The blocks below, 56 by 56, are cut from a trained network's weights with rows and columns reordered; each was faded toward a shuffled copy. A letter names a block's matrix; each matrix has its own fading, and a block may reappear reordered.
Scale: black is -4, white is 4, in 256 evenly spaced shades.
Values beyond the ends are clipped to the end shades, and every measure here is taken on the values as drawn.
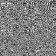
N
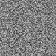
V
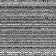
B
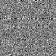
N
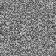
V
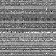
B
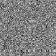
N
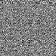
N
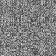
V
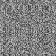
V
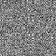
N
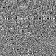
N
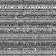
B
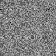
V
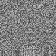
V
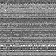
B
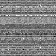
B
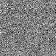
N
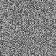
V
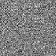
N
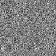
N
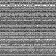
B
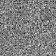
N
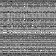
B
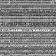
B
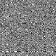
N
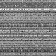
B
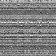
B
